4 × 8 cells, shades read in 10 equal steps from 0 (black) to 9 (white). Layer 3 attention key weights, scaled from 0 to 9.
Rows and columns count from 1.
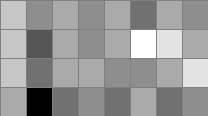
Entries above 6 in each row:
1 3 2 0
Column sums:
27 12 22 21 21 24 24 24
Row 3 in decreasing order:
8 7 6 6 6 5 5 4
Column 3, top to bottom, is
6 6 6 4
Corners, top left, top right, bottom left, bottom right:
7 5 6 5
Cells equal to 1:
0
